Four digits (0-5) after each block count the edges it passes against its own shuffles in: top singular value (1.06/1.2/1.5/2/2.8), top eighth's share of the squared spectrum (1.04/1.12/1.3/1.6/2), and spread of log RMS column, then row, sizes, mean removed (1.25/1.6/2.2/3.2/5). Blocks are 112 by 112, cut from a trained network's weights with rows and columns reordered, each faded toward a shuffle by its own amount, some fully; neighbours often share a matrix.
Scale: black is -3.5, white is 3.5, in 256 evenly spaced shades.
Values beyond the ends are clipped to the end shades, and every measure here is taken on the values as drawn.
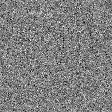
1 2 0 0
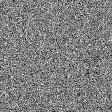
2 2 0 0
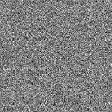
4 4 2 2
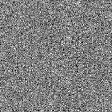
3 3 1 2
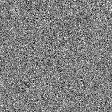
2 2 1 1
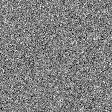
0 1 0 0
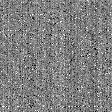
3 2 0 2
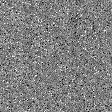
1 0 0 0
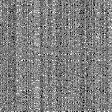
4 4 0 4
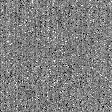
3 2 0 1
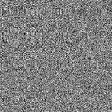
4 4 2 1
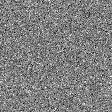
1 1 0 0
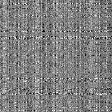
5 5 2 4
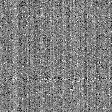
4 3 1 2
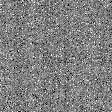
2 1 0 0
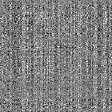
4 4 1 4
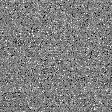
1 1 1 0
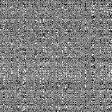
4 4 4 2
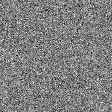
0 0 0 0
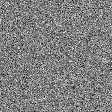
0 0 0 0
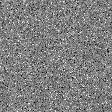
0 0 0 0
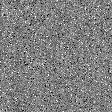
0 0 0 0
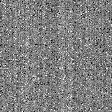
3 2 0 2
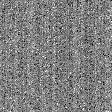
3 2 0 1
